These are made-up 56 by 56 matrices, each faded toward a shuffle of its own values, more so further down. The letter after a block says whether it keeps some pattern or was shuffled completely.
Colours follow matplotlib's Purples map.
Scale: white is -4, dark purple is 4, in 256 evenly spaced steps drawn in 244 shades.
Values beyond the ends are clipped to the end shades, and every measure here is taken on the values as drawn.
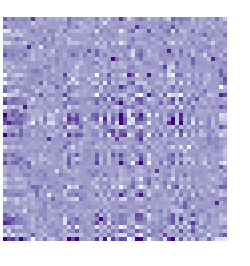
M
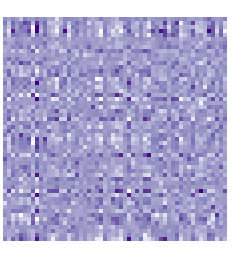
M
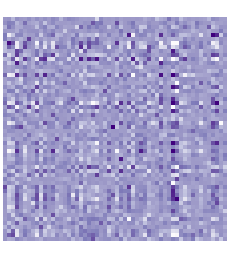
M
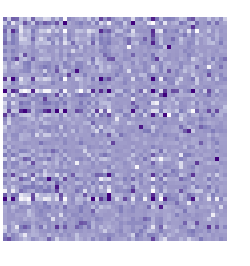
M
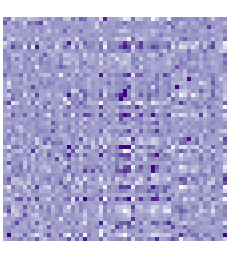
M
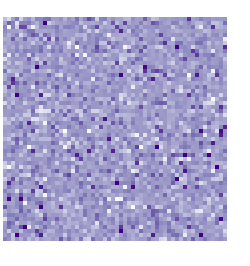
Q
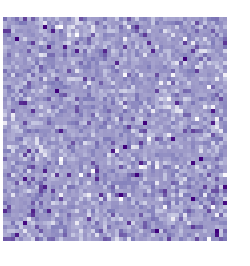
Q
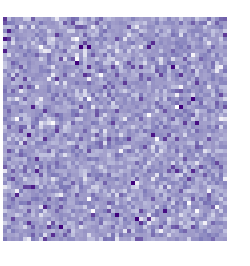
Q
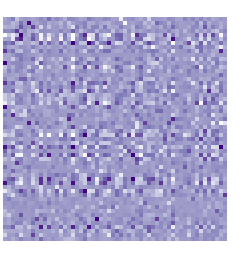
M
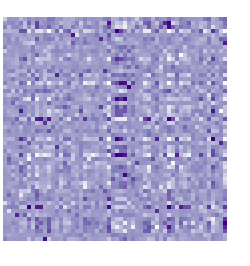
M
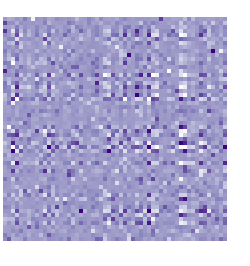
M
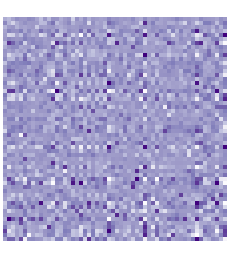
M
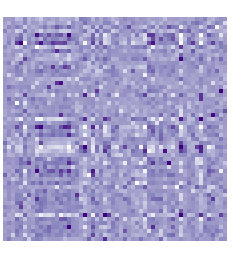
M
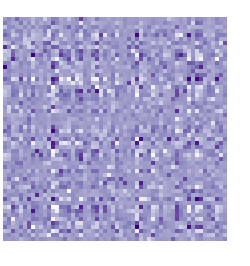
M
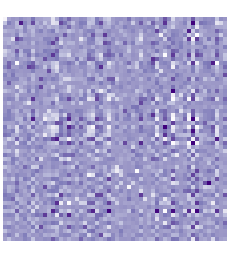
M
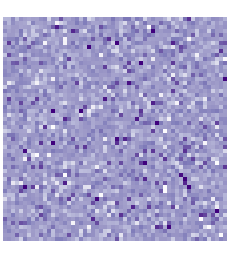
Q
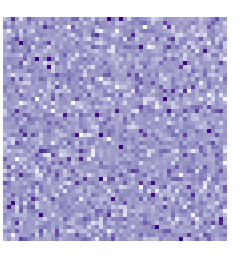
Q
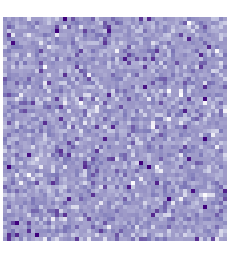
Q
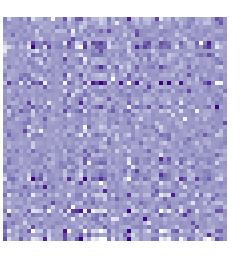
M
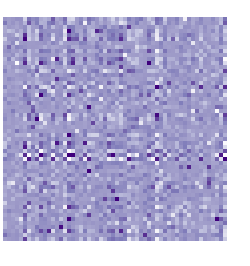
M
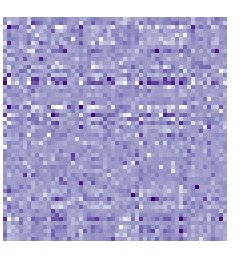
M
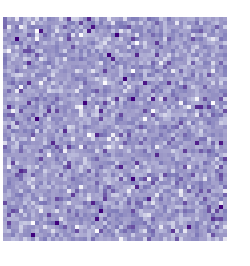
Q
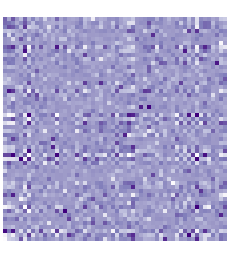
M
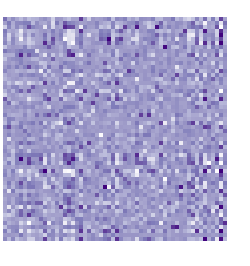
M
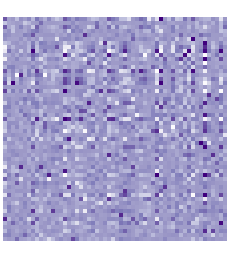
M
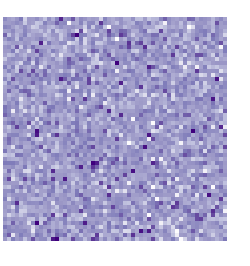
Q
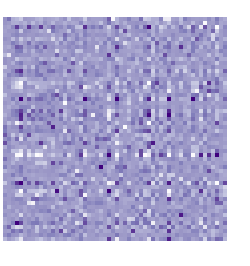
M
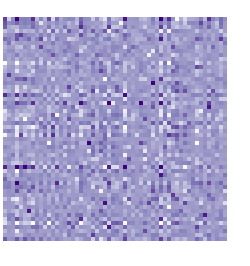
M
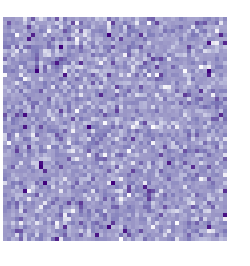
Q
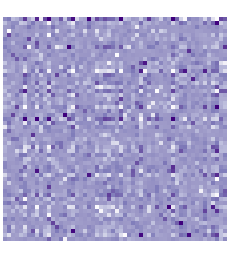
M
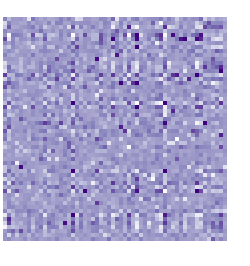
M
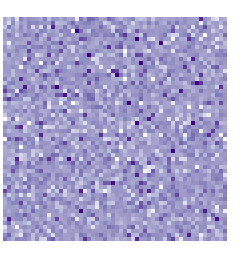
Q
